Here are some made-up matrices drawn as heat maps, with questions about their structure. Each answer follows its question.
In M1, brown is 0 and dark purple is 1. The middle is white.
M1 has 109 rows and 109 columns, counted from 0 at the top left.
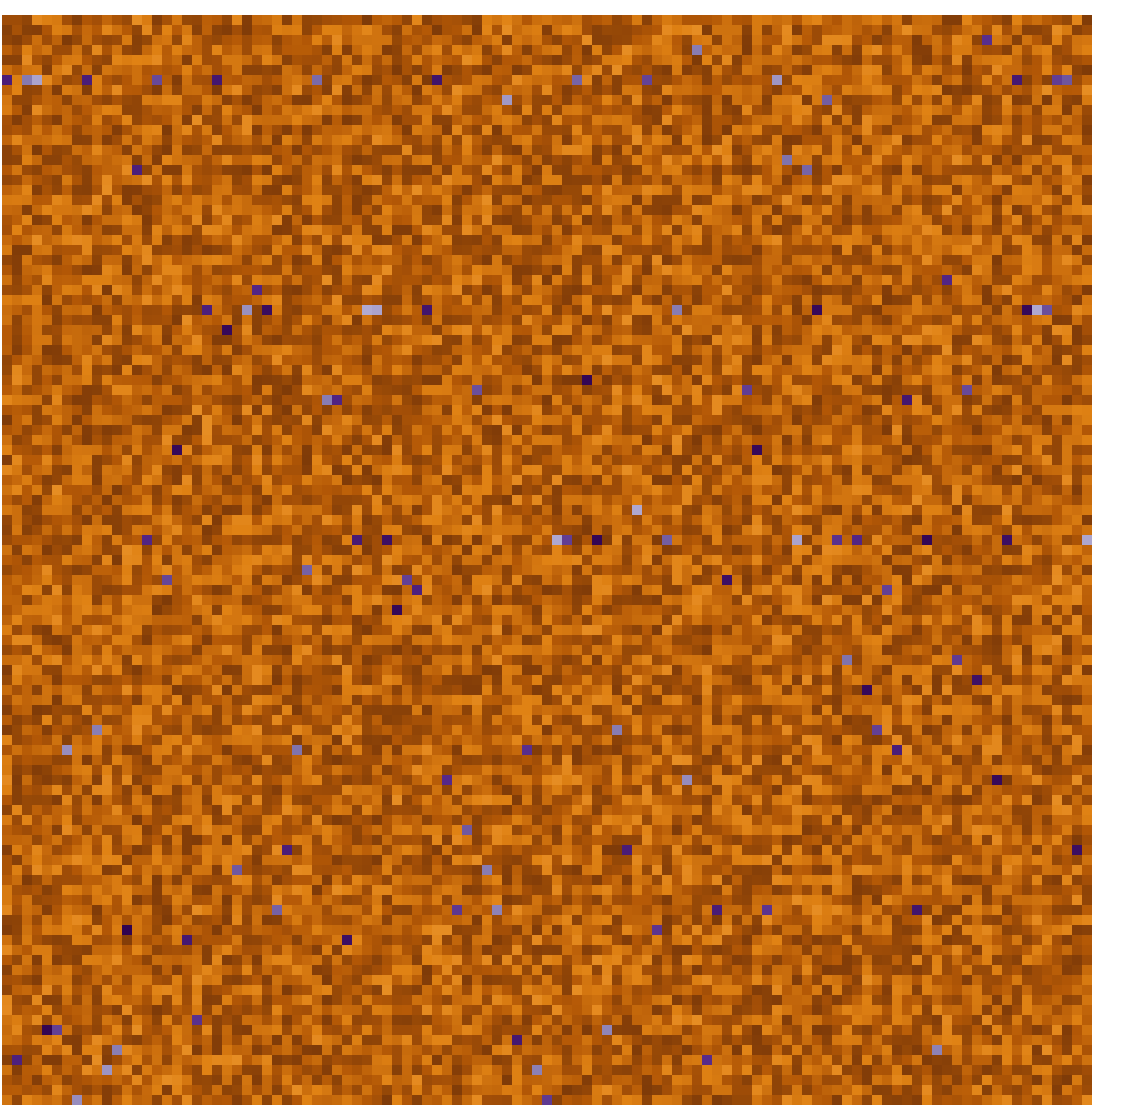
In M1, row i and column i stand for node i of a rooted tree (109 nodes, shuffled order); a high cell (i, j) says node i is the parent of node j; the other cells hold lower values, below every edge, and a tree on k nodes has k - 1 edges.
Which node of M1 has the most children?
6
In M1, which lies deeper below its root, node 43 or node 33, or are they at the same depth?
node 33
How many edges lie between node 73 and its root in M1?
0
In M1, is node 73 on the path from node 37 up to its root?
yes
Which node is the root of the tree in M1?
73
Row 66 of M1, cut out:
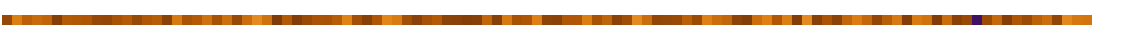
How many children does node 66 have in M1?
1
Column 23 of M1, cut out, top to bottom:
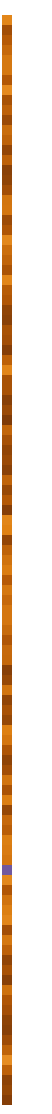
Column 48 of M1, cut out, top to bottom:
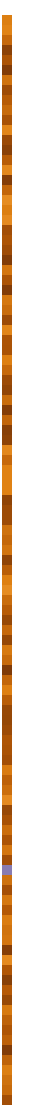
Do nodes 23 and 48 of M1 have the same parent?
yes
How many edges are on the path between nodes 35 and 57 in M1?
4
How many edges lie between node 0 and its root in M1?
2
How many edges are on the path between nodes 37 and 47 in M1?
1
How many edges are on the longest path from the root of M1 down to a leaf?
3
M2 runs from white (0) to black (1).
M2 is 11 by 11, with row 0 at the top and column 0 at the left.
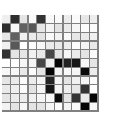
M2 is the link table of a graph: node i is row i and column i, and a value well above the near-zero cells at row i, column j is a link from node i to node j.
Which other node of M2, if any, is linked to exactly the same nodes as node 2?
node 3
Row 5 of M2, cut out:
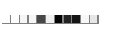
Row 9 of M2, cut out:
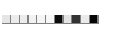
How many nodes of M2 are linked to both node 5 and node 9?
2
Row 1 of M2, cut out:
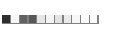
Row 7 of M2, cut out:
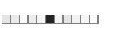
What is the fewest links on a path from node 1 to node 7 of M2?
4
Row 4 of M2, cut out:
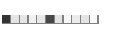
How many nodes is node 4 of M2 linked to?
2
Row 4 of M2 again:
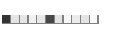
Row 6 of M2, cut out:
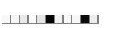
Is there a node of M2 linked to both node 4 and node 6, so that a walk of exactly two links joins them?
yes
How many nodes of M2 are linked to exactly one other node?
4
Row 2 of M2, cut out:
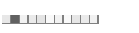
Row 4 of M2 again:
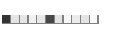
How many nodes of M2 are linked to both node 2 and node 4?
0
